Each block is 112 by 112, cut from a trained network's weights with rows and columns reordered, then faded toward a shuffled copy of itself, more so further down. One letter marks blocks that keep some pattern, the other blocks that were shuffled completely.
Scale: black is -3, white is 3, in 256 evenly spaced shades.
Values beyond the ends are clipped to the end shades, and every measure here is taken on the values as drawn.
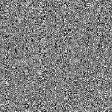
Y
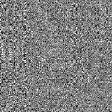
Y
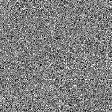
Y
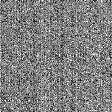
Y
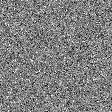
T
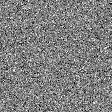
T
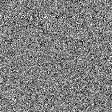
Y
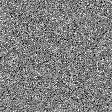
T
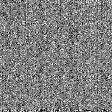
Y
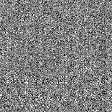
Y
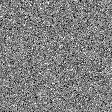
T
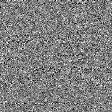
Y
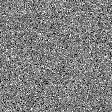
T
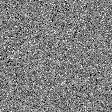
T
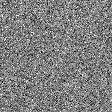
T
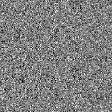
Y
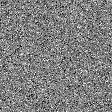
T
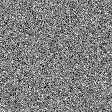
T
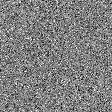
T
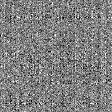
Y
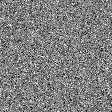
T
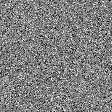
T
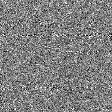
Y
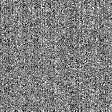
Y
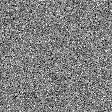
T
